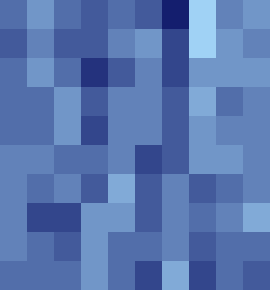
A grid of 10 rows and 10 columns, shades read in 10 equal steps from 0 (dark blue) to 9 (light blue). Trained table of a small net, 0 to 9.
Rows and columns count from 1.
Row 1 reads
4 6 4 3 4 3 0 9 5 6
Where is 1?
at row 3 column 4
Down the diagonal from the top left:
4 5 4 3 5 2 5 4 4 3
